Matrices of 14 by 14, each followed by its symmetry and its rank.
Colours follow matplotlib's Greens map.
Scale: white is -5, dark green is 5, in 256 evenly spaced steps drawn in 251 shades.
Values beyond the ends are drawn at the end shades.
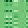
neither, rank one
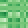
neither, rank one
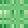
neither, rank one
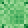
symmetric, rank three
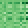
neither, rank two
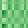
neither, rank one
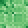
symmetric, rank three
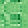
neither, rank two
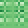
neither, rank one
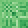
symmetric, rank three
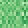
neither, rank two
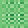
neither, rank one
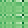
neither, rank one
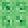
symmetric, rank three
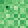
symmetric, rank three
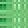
neither, rank one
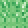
neither, rank two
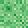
symmetric, rank three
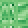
neither, rank two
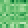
neither, rank two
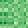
neither, rank two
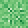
symmetric, rank three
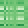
neither, rank one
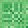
symmetric, rank three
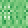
neither, rank two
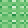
neither, rank one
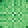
symmetric, rank three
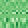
neither, rank two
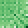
symmetric, rank three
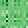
neither, rank two
